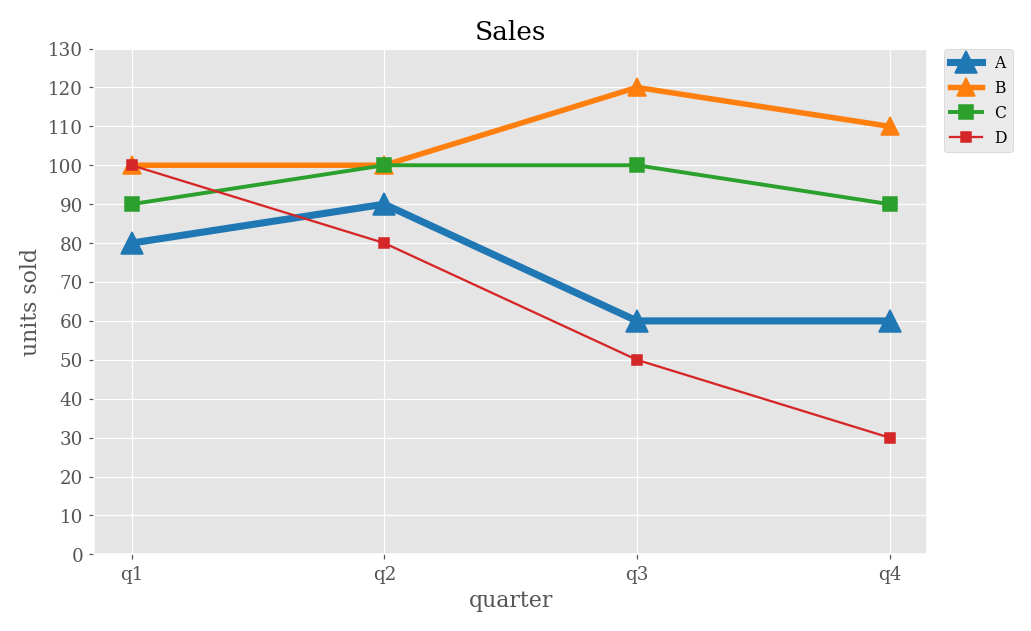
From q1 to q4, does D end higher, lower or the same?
lower
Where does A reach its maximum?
q2
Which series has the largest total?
B
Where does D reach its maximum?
q1
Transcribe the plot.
Title: Sales
x-axis: quarter, ticks q1 q2 q3 q4
y-axis: units sold, ticks 0 10 20 30 40 50 60 70 80 90 100 110 120 130
Legend: A, B, C, D
Values:
A: 80 90 60 60
B: 100 100 120 110
C: 90 100 100 90
D: 100 80 50 30
